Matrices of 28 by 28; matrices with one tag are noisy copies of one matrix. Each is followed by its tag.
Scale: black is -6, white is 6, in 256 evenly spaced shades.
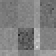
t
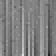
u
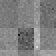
t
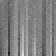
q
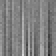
u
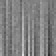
u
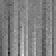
q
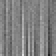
u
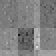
t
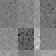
t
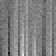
q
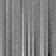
u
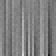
u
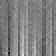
q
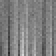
q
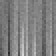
q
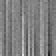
u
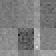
t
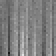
q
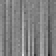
u
